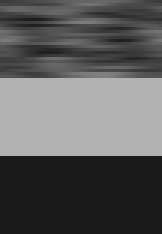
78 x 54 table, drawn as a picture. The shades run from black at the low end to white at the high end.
The table splits into 3 rows of 1 panel. Panel 1,1: low, streaked across. Panel 2,1: high, flat. Panel 3,1: very low, flat.
